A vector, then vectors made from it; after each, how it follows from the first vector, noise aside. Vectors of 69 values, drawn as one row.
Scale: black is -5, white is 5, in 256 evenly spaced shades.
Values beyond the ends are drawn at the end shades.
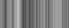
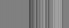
partly zeroed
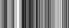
scaled up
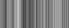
copied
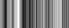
scaled up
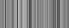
sign-scrambled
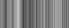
copied
